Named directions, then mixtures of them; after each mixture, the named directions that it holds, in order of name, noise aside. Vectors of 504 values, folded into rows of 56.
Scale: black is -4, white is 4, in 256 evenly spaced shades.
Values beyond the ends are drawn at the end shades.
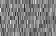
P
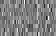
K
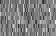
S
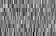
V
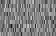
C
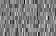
K, P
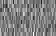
V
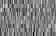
V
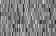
S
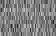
C, V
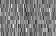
P, S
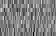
V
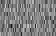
C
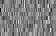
K, P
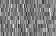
P, S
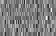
C, K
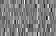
K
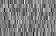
K, V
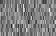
C, S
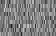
C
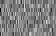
K, P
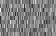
P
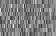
P, S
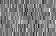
S, V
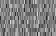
K, P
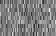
S, V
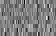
K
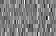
K
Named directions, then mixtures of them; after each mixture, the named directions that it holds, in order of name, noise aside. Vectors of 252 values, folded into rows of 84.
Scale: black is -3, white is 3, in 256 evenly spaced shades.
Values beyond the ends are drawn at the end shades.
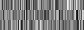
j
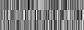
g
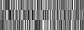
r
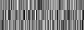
g, r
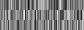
g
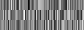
g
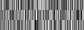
g, r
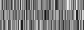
j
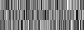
j, r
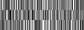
r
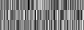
g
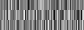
g
